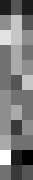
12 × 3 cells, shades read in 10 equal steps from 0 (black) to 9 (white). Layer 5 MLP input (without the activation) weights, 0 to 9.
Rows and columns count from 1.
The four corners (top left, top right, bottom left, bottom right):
1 1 4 3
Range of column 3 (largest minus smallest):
7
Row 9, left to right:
5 2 5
